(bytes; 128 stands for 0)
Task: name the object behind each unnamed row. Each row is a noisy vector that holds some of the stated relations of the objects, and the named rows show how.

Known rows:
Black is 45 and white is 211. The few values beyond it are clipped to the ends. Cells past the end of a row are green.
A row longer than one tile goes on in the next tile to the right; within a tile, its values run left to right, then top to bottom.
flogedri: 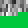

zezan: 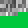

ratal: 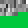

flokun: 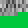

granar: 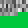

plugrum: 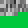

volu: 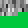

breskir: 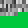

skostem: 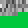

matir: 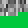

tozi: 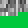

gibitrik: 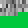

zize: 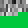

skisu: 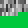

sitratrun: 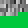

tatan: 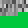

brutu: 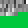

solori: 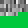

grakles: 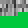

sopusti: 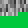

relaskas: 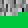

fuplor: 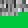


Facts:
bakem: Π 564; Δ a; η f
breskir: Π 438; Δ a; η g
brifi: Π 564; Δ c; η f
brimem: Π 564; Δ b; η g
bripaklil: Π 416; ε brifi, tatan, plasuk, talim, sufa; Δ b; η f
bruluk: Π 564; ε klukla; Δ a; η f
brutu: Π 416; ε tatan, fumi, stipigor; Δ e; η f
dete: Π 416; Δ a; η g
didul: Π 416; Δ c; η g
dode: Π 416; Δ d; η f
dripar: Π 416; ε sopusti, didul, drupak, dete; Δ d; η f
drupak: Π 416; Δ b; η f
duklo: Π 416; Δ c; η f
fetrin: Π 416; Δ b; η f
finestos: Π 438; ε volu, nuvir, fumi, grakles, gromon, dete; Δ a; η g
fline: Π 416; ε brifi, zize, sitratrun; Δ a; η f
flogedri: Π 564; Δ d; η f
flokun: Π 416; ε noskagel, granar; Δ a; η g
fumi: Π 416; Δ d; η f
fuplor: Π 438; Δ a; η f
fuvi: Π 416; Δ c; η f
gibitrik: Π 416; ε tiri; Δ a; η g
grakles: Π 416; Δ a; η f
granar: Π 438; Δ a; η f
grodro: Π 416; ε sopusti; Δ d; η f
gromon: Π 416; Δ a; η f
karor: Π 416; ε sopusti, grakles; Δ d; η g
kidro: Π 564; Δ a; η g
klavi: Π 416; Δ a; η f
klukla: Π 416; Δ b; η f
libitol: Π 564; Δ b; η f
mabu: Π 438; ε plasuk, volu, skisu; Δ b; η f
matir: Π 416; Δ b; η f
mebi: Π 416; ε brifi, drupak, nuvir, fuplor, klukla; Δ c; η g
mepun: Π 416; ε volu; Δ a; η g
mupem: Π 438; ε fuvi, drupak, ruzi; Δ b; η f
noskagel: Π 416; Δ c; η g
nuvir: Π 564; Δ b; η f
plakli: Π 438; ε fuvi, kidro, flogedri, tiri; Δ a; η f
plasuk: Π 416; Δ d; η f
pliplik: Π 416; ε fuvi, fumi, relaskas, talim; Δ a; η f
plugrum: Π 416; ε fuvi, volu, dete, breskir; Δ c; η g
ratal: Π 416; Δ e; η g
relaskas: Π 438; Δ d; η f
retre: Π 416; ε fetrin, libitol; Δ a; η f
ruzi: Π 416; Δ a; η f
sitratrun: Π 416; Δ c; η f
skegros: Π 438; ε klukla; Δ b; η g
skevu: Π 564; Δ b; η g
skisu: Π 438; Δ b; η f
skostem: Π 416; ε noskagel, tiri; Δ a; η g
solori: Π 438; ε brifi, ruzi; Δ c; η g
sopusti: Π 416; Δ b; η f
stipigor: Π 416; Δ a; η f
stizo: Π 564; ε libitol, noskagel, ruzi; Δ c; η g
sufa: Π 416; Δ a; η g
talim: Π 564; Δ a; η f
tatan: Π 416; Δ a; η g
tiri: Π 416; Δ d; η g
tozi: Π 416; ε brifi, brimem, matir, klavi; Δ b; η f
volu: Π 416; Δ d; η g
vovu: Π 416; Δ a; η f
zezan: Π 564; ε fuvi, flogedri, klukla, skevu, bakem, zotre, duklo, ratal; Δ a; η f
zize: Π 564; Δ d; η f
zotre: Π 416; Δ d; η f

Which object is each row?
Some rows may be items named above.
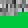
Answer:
dete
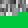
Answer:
stizo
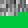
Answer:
mebi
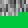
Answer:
sopusti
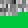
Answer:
kidro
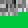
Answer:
bruluk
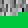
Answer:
relaskas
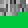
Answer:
fuvi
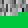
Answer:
relaskas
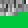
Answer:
brutu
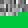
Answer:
solori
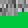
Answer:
ruzi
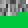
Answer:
noskagel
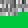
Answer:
plakli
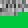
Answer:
mepun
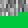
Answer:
bripaklil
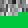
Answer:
zize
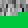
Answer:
fumi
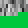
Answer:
tiri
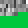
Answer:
ratal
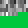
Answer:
skevu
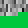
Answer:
relaskas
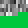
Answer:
stizo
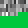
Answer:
skegros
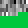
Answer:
nuvir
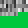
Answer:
fuplor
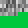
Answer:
fline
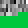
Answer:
brifi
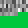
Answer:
granar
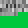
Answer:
mepun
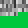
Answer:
finestos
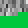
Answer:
zotre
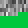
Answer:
fetrin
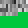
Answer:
talim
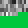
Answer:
libitol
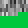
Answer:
drupak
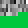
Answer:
brifi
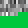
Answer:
mupem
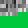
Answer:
bruluk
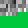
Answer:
bakem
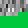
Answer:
dode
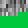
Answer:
klukla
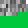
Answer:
duklo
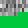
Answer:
pliplik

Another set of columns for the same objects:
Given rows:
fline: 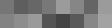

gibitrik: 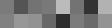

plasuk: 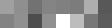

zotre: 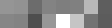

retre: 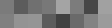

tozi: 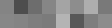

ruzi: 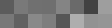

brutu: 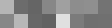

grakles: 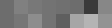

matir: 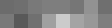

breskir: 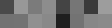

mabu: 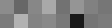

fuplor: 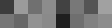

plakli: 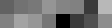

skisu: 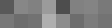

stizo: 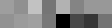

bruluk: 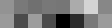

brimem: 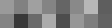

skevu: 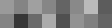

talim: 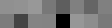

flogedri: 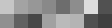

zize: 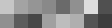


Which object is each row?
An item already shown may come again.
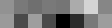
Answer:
bruluk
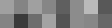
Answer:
nuvir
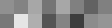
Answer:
plugrum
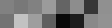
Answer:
finestos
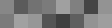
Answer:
pliplik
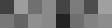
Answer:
fuplor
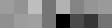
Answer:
stizo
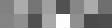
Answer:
relaskas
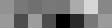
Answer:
bruluk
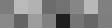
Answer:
brifi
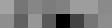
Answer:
zezan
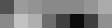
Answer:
solori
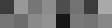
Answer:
granar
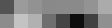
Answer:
solori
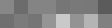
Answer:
sopusti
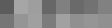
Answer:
didul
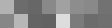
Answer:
brutu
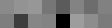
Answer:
bakem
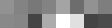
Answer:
tiri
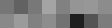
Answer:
mupem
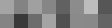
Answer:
nuvir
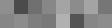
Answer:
bripaklil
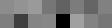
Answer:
kidro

